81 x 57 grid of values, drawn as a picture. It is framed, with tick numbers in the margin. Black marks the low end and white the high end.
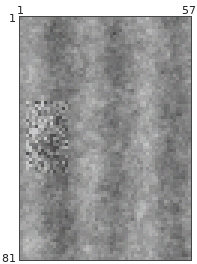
Stripes running up and down repeat 3 times from left to right. The middle left is the roughest part. The histogram is bell-shaped. No overall slope runs across the table. An odd patch, rougher than its surroundings, sits in the middle left.
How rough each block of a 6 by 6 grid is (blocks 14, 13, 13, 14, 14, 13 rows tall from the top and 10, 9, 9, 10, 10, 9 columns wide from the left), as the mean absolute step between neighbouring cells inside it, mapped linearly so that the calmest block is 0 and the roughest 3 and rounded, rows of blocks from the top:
000000 | 000000 | 320000 | 320000 | 000000 | 000000
